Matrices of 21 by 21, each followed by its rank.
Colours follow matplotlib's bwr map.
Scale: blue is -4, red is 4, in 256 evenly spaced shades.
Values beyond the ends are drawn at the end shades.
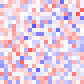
full rank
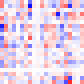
three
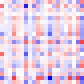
two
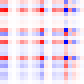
one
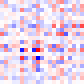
three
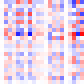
two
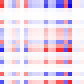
one
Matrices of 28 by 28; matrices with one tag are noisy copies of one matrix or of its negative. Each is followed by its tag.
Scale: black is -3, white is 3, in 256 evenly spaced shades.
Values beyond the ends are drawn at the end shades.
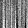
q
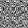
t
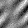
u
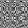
t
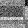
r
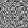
t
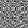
t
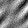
u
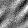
u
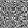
t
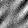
u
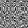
t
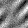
u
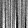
q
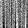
q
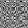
t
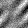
u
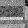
r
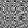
t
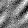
u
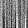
q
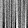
q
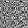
t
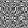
t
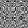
t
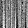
q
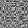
t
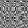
t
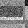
r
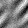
u
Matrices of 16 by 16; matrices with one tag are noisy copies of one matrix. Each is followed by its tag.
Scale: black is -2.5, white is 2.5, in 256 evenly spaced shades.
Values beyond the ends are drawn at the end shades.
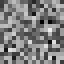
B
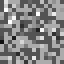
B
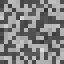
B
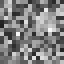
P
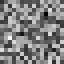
B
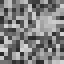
P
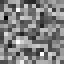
B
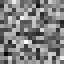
B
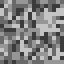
P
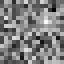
P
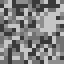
P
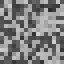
P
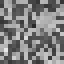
P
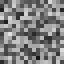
B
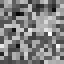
P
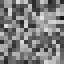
P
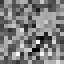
P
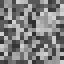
P
